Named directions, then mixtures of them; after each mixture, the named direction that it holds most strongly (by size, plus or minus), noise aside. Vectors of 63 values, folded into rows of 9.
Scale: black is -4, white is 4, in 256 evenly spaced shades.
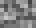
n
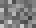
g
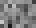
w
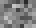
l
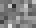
w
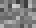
n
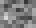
l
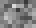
l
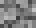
n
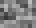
n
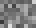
w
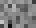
w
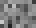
w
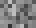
w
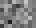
g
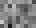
w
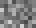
g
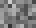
w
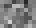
l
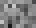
w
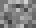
l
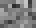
n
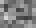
n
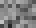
w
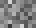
g
